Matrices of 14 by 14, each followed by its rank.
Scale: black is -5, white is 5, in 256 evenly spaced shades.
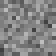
full rank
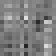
two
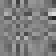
two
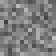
full rank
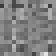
three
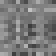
three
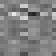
two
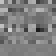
two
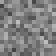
full rank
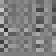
two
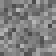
full rank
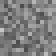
full rank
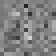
three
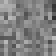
three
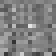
three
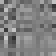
two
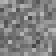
full rank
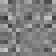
two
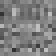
three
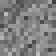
full rank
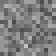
full rank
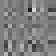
two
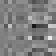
two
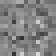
three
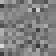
three
